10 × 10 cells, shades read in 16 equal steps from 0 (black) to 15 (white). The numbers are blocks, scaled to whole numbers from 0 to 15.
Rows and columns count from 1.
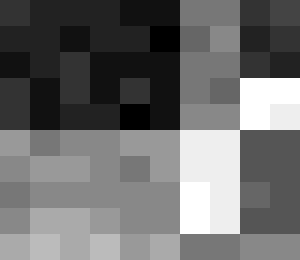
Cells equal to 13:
0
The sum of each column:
54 53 56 52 48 48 100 99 67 66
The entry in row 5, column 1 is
3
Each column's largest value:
10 11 10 11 9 10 15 14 15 15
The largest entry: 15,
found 5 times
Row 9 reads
8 10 10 9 8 8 15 14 5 5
